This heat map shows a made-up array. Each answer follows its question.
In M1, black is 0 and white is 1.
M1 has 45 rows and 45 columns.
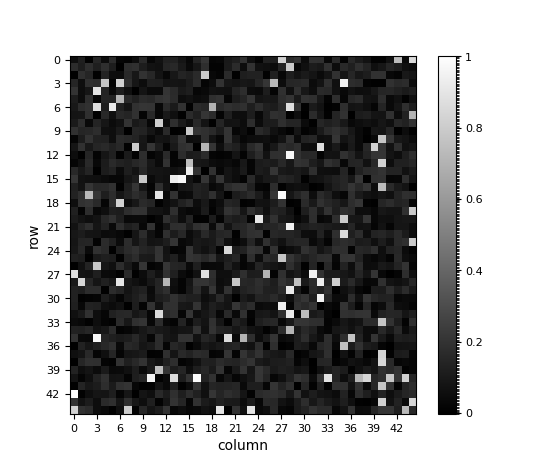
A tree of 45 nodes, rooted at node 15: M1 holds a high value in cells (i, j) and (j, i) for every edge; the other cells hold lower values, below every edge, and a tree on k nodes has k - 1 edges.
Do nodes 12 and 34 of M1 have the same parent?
yes
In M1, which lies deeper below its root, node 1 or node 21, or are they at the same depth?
the same depth
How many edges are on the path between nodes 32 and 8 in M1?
2
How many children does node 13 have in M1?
1
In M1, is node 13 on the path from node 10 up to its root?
yes
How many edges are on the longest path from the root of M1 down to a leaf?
15
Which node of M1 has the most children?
40
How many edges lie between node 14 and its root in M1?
1
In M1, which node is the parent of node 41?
40
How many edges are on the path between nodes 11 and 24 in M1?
7
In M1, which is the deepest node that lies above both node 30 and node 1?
32
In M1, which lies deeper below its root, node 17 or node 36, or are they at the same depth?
node 36
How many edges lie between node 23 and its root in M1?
5
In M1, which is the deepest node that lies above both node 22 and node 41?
40
